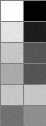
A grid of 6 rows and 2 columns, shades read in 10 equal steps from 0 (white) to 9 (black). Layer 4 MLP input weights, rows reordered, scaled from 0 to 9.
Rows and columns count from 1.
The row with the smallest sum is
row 5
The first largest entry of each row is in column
2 2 2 2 1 1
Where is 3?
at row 4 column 1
